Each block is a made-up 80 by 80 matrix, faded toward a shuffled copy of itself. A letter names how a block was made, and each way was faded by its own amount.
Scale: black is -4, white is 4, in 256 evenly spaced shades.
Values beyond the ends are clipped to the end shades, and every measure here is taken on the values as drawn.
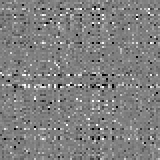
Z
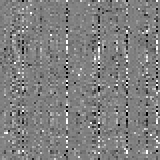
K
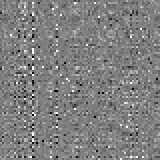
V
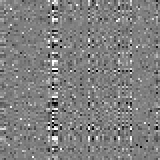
K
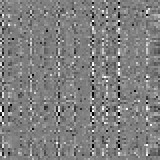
K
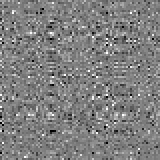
V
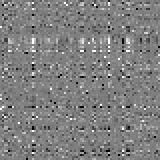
Z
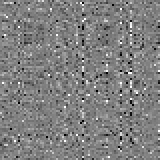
V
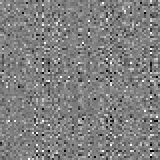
V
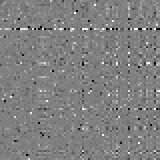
Z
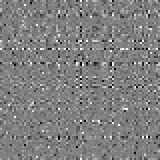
Z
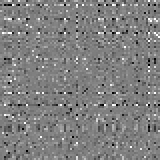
Z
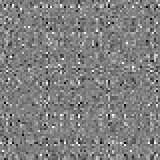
V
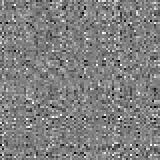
V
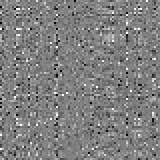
V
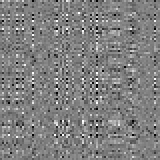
K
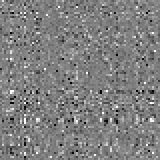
V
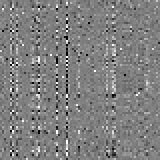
K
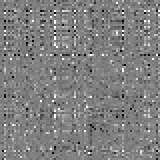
Z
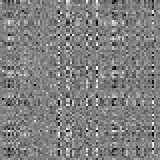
K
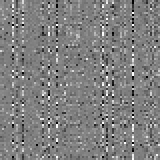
K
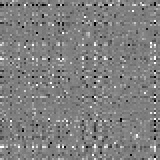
Z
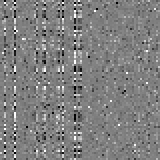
K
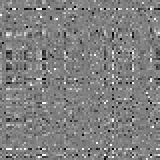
Z
